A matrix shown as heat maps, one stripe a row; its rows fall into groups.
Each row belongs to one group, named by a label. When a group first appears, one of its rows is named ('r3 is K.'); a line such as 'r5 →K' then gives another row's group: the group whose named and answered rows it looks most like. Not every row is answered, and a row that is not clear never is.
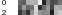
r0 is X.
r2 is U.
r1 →U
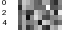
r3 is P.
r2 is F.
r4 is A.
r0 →A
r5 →P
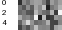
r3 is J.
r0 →P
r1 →J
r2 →F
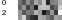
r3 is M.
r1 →M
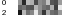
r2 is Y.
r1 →F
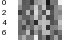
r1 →J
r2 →Y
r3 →J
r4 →M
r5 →J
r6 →A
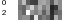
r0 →M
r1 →X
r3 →U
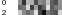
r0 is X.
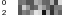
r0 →F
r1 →M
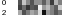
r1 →M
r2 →X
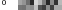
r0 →F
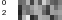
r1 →P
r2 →P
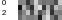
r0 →F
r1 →Y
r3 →A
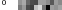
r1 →P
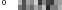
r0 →J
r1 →J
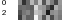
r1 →U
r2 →P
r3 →Y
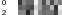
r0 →Y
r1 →F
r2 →F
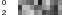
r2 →X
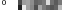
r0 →A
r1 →M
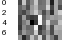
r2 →U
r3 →M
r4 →M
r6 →U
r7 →X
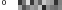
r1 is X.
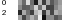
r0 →X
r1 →J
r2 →Y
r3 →X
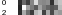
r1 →M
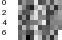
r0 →U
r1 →F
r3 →P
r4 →J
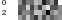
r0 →F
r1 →A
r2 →P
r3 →X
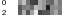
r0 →M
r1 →P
